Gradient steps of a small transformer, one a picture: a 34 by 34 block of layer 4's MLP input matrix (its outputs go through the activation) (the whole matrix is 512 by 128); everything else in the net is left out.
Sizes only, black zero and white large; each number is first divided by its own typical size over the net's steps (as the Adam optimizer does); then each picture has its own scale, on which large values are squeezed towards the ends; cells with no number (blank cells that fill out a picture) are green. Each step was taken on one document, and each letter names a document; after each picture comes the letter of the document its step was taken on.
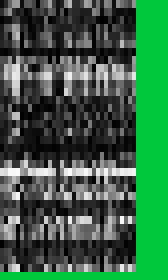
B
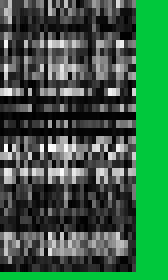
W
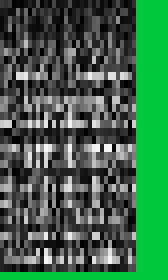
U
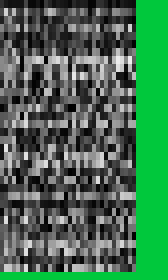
U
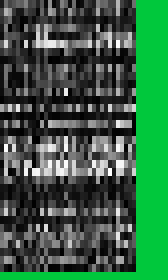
W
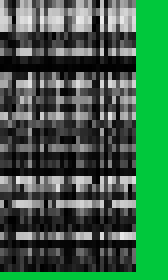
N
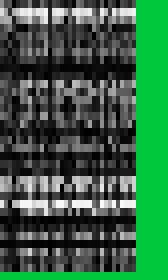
N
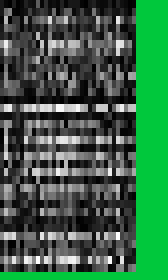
W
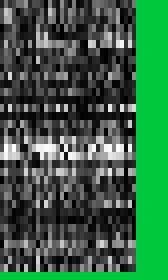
W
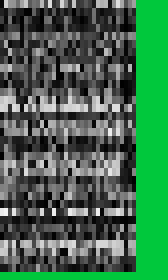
U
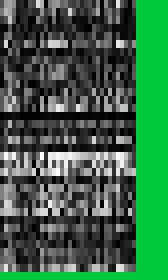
W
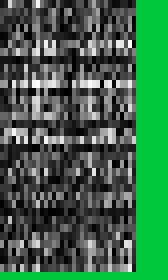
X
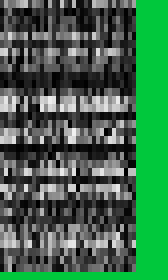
U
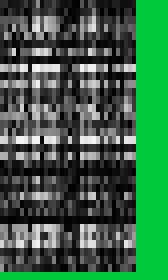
X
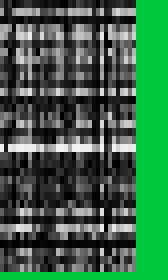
N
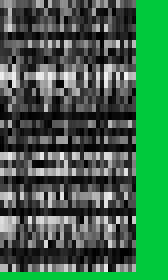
B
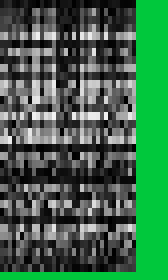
X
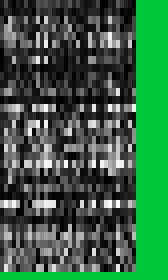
W
